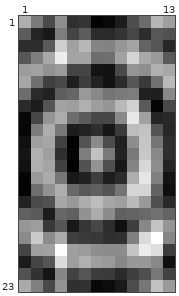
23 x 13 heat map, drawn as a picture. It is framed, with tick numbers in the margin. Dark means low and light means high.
Rings: centred on the centre. Seam: none. Odd rows or columns: none.
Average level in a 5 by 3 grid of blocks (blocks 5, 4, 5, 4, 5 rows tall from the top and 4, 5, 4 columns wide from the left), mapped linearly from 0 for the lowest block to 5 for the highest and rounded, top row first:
4 2 4 | 2 3 3 | 3 0 4 | 2 3 4 | 4 2 5
